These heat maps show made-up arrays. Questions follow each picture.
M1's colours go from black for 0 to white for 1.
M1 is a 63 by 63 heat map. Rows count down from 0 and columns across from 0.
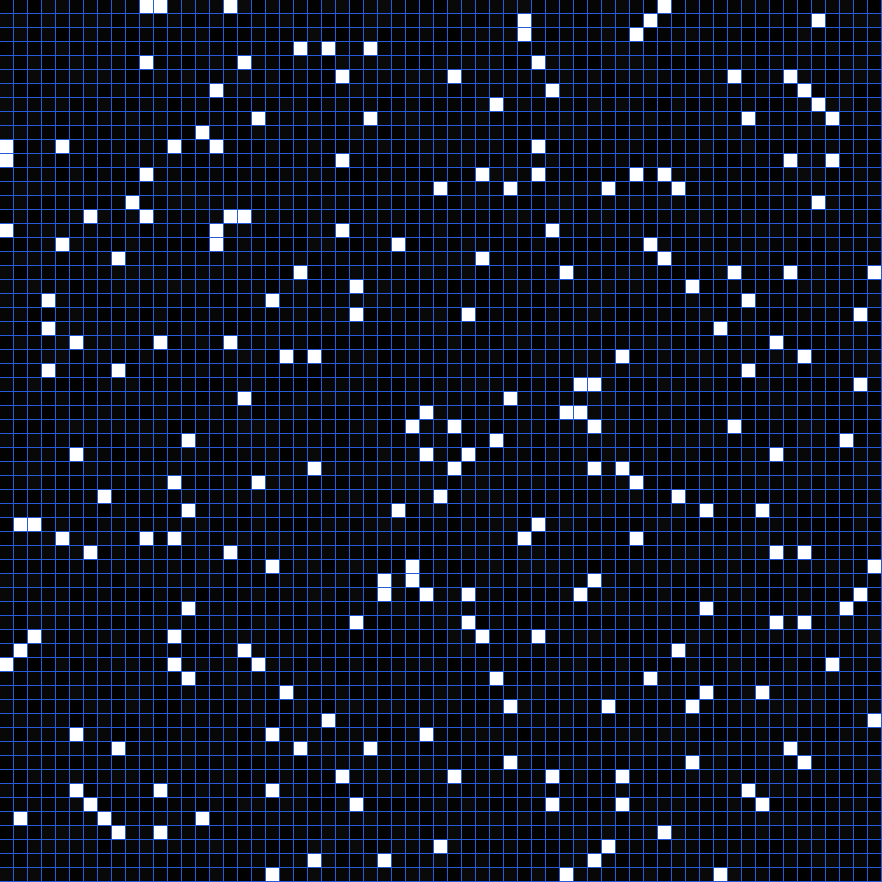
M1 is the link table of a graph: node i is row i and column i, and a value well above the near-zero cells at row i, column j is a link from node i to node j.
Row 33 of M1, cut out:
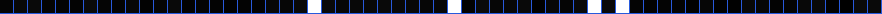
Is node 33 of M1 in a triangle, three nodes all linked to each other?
no
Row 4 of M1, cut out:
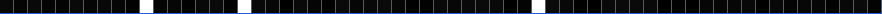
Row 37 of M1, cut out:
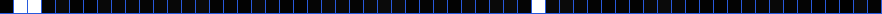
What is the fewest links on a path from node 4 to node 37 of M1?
2
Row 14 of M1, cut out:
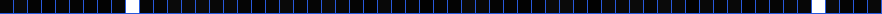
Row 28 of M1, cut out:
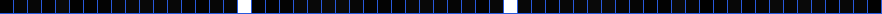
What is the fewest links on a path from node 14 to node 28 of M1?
5
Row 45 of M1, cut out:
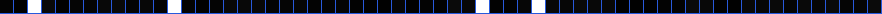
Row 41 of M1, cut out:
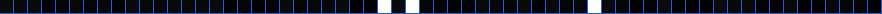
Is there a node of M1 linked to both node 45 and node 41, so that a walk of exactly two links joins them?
no
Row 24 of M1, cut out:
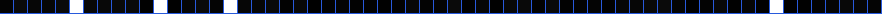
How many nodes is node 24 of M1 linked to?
4
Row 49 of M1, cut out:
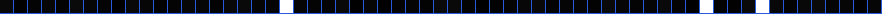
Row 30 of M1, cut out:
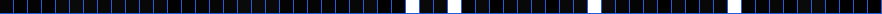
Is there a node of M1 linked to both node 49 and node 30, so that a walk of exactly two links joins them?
no
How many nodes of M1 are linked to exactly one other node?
1
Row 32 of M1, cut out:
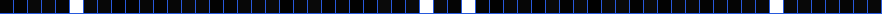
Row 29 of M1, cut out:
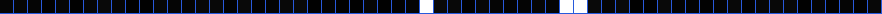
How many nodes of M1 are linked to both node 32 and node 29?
1
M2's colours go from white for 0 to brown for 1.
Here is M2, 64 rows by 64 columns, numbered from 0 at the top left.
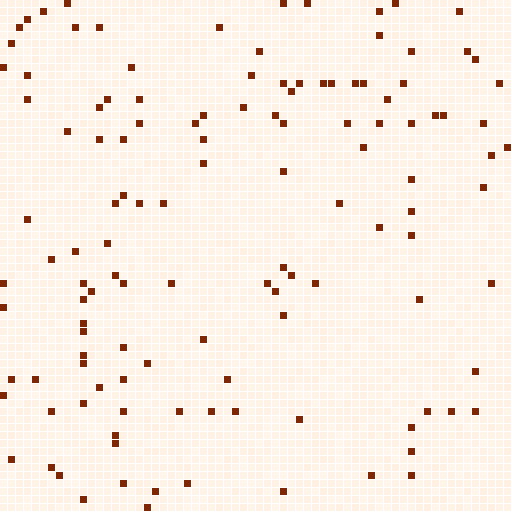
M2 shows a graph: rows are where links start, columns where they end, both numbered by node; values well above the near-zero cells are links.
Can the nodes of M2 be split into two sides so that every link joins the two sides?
yes
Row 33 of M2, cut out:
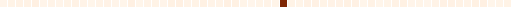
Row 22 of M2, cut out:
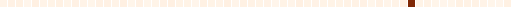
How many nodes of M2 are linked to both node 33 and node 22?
0
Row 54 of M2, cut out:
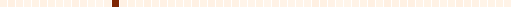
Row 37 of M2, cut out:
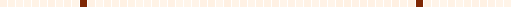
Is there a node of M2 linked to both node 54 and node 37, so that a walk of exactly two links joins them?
no
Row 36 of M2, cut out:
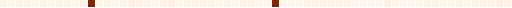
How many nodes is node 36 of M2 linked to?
2
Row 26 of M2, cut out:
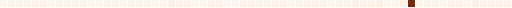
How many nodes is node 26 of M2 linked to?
1
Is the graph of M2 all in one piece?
yes
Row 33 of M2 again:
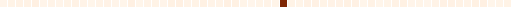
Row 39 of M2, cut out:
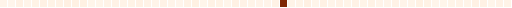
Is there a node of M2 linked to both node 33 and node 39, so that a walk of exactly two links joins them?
yes
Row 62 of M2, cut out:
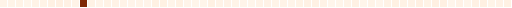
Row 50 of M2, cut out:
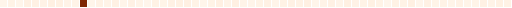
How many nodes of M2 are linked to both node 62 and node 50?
1
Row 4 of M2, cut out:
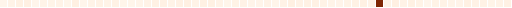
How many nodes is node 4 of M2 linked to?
1
